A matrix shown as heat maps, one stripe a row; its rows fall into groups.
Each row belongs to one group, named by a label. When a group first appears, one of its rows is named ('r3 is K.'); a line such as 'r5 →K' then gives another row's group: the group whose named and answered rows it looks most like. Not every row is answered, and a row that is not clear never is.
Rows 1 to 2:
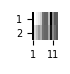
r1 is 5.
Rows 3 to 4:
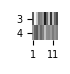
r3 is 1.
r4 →5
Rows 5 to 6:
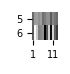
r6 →1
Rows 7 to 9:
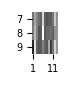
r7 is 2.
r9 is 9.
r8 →2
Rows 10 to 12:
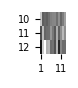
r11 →9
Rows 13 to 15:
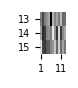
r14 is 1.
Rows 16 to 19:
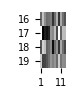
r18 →1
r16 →1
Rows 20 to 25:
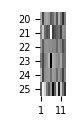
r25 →1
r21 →2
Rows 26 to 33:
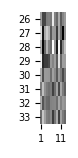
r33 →1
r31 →1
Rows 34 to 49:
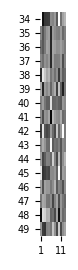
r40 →2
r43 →2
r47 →1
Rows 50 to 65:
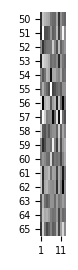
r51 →9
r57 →1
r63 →9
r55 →2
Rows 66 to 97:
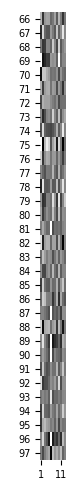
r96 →2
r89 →2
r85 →9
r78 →9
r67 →9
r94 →9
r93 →2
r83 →1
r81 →2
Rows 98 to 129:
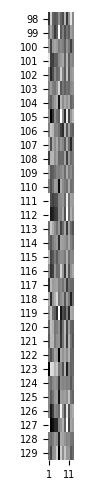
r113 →1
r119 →2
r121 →1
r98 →9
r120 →1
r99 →2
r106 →1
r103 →2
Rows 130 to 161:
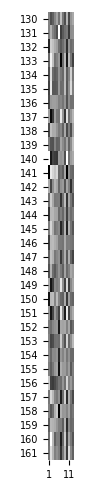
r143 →1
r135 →9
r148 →9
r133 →1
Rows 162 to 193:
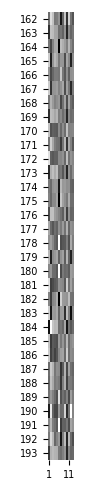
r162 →1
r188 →1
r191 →2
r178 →2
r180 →2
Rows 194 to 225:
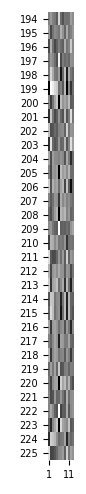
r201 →9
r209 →2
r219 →2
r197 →2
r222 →2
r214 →1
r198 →1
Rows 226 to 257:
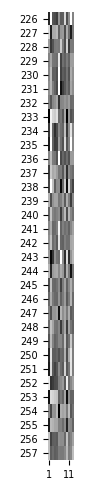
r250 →9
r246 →9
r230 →2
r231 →2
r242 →2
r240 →1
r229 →2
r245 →9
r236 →2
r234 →9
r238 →1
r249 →9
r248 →1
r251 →9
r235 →9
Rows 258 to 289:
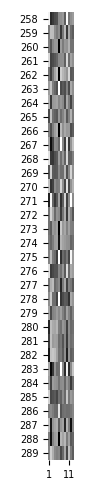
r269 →9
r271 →9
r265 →9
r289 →1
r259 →1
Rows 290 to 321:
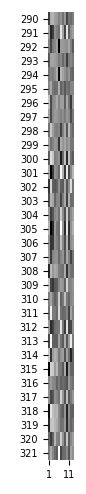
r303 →1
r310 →2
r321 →2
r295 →2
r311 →2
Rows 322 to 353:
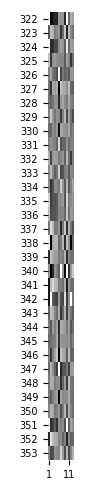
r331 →2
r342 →9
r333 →2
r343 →1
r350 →1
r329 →1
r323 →1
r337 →1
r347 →2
